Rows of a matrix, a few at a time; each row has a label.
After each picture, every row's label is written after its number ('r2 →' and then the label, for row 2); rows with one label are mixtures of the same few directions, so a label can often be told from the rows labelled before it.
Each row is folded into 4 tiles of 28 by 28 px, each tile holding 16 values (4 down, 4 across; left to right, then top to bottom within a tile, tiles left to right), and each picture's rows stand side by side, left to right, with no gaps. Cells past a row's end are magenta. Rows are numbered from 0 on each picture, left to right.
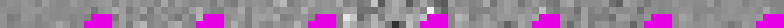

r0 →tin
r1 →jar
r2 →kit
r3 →tin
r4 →tin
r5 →kit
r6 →tin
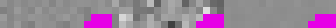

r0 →jar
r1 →tin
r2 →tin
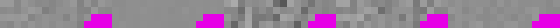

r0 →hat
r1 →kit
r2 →kit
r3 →hat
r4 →jar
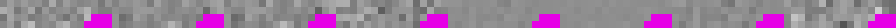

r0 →jar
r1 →tin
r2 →tin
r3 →hat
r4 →kit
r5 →jar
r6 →kit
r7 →tin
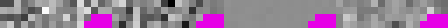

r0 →hat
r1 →kit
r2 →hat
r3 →tin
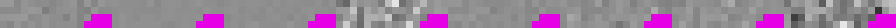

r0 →hat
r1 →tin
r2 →jar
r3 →kit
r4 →hat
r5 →tin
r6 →kit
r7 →tin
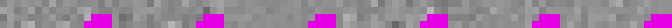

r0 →jar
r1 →tin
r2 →hat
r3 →tin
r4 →hat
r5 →kit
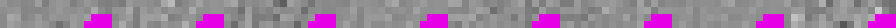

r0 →tin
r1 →kit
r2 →kit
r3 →kit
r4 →hat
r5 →hat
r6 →kit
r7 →tin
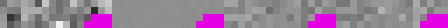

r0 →tin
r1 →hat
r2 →hat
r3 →hat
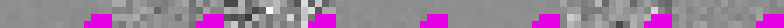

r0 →tin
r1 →hat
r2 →hat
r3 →jar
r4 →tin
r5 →tin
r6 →jar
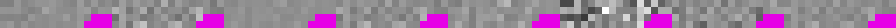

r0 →hat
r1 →jar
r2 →kit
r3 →jar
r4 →kit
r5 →hat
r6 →jar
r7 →jar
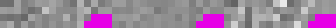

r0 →hat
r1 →hat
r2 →kit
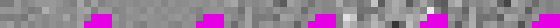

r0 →hat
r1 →jar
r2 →kit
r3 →tin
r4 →kit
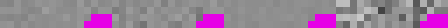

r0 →hat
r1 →jar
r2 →jar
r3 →hat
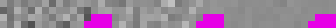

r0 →jar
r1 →kit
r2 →kit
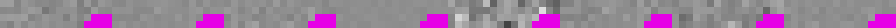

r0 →hat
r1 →hat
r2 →jar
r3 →jar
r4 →tin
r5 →hat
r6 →tin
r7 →jar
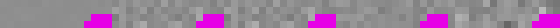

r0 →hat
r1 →jar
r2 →jar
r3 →hat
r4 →tin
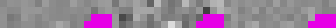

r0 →tin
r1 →tin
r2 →jar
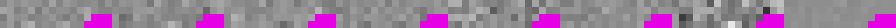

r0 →jar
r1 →tin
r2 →tin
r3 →jar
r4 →hat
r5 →hat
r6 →tin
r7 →kit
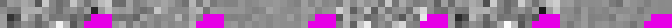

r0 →tin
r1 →hat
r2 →hat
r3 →jar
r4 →tin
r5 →kit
